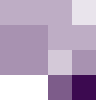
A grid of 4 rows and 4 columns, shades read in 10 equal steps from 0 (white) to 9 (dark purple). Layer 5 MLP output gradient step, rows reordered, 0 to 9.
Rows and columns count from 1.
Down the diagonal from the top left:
3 4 2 9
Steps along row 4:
same up up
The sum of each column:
11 11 14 17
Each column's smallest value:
0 0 2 1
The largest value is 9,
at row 4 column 4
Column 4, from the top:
1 3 4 9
